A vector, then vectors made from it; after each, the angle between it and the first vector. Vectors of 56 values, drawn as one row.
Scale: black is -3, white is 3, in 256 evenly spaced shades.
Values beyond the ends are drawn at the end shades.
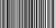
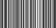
partly opposed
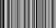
partly aligned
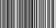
nearly parallel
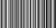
nearly opposite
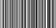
partly aligned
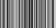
nearly parallel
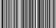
orthogonal
